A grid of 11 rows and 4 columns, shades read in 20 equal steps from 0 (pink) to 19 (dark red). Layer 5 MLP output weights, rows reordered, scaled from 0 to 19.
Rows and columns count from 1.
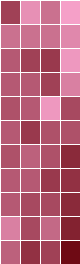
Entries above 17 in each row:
0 0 0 0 0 0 0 0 0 0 1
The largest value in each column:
12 14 13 19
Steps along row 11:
up down up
